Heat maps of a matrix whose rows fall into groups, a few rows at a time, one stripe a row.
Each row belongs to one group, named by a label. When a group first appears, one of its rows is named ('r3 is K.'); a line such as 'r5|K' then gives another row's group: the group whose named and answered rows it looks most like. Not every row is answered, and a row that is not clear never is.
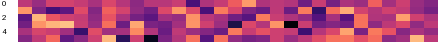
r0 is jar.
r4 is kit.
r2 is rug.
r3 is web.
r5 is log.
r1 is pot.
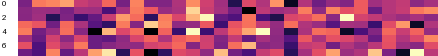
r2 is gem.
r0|web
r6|jar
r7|log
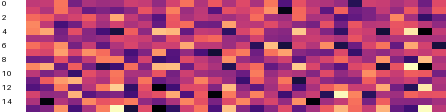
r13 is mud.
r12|log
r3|pot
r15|log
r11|web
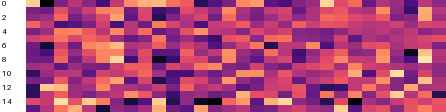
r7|log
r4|web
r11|log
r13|kit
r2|log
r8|log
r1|log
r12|rug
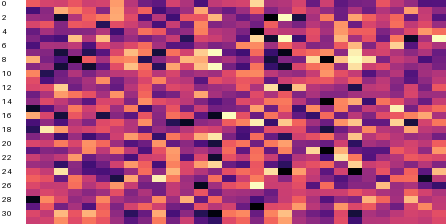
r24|mud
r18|rug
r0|jar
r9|gem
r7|gem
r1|web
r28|rug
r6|kit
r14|kit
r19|gem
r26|jar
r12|mud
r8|pot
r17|kit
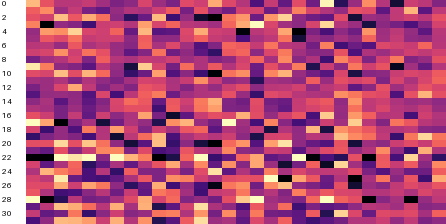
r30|mud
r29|web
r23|mud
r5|web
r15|gem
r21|log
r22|web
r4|web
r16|kit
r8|kit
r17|pot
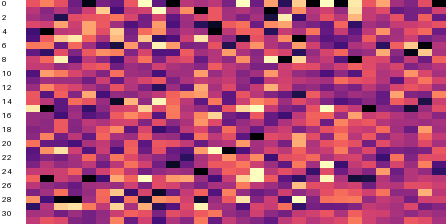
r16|gem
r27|log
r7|log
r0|kit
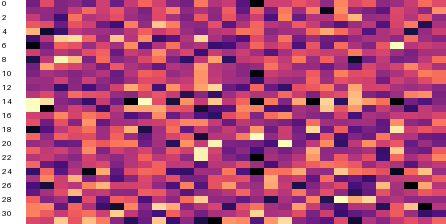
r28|pot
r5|web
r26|log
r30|jar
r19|jar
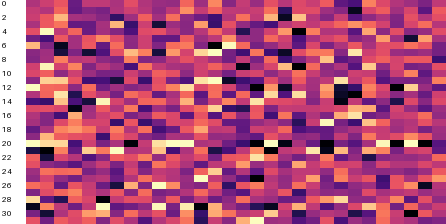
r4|web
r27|web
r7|gem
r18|web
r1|mud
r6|pot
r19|rug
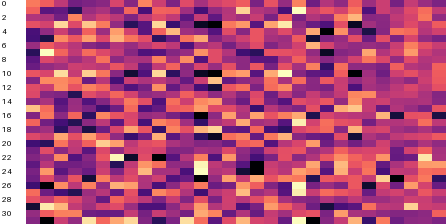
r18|gem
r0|kit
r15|pot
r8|rug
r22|log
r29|rug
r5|web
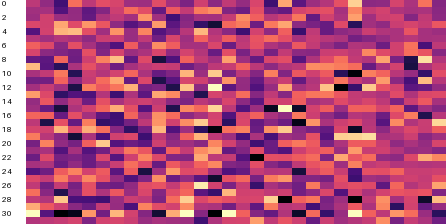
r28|mud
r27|pot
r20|rug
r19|pot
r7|pot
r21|gem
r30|pot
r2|kit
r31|jar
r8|log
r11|log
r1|gem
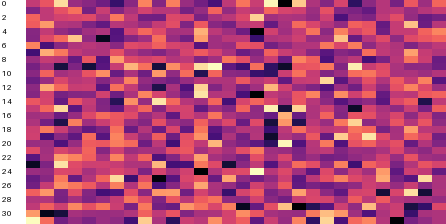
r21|jar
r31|kit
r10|rug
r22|web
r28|gem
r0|mud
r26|web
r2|jar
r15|mud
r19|pot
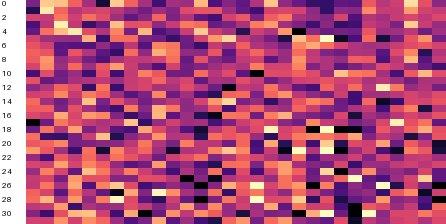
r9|jar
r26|jar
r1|rug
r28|jar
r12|kit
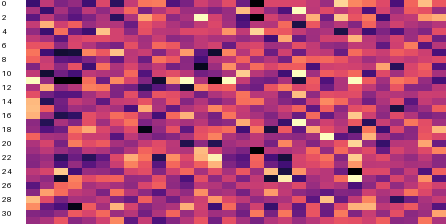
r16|pot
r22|gem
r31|log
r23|gem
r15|kit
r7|pot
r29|pot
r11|pot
